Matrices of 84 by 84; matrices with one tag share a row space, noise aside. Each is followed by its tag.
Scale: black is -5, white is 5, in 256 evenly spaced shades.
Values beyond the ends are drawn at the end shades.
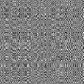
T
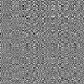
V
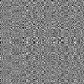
V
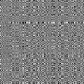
V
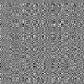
V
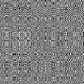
T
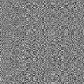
V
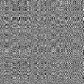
T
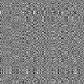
V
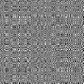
T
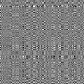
V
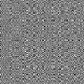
V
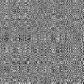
T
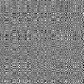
T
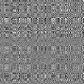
T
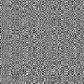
V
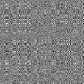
T
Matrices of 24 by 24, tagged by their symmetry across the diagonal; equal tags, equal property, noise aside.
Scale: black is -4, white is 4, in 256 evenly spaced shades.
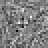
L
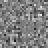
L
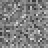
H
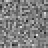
L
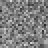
L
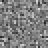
L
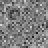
H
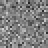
L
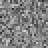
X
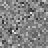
H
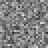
X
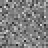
L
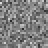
X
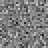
X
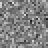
X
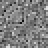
H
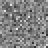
H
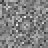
H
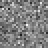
X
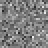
X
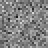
H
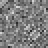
H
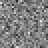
X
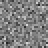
L
